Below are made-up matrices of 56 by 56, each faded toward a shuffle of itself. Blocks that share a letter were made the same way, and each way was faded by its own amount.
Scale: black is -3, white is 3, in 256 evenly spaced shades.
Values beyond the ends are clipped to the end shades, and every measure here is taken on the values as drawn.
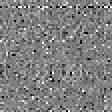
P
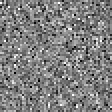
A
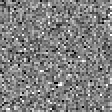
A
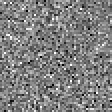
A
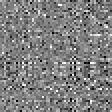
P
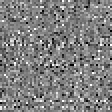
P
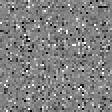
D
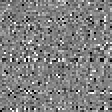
P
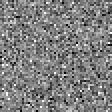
A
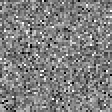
A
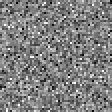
A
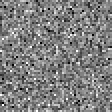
A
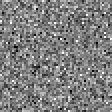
A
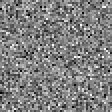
A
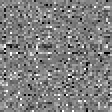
P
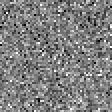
A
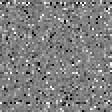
D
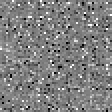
D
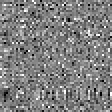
P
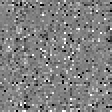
D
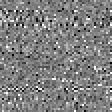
P
